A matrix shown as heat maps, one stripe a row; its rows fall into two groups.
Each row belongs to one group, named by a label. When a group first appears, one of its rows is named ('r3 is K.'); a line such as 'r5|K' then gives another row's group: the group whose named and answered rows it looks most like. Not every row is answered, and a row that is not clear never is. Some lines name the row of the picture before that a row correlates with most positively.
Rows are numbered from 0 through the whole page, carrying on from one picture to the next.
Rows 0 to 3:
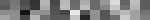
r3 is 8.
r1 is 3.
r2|8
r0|3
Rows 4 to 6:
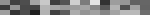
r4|8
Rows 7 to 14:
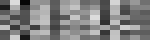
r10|8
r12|8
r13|3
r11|3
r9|3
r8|3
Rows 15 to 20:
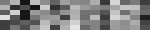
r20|3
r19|3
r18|8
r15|3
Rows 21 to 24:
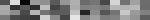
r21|3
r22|8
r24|8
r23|8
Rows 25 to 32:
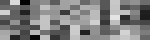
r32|8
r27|8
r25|3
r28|3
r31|8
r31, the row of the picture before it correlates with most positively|23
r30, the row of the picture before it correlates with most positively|24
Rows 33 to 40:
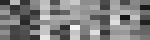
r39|8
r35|8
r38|8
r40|8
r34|3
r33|3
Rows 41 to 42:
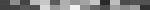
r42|3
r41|3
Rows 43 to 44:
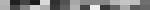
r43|8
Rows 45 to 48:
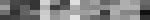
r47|3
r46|8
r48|3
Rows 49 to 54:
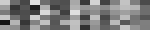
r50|8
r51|8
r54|8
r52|8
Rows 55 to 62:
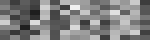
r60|8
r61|3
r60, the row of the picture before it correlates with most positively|54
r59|8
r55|3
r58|8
